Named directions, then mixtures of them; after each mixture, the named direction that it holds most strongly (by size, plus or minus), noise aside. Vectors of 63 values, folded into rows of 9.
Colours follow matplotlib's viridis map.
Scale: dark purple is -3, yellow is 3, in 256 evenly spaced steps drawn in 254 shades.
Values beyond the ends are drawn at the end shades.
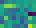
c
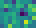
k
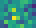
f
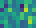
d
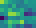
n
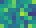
k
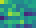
n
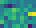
c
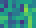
d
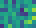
k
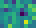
k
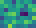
k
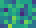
k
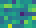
k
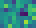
k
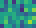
d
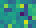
k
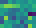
c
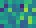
d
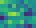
n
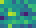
n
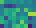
c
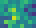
f
